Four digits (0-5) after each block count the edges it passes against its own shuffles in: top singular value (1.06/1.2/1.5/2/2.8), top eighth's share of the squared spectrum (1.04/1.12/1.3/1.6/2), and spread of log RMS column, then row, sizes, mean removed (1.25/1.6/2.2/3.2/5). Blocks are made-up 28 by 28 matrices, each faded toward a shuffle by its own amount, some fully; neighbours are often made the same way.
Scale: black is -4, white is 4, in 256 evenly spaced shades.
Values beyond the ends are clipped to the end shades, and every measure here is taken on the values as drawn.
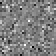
2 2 0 0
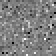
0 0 0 0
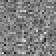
3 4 1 2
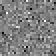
1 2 0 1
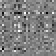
4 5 2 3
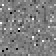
1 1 0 0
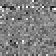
2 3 0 2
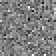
0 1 0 0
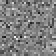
1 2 0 1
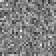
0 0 0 2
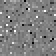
0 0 0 0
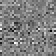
3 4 2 2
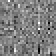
3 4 2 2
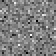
0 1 0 0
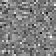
2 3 1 0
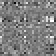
3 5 2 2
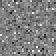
0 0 0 0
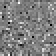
2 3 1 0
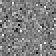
1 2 0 0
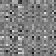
3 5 3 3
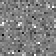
1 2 0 0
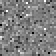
0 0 0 0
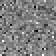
1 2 0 0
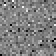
2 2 0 1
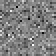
2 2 0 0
